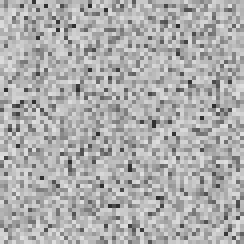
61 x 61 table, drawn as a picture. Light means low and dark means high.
Mirror symmetry: none. Stripes: none. Histogram: skewed, a long tail of high values. Odd rows or columns: none. Grain: fine. Average level on the scale: 30%.
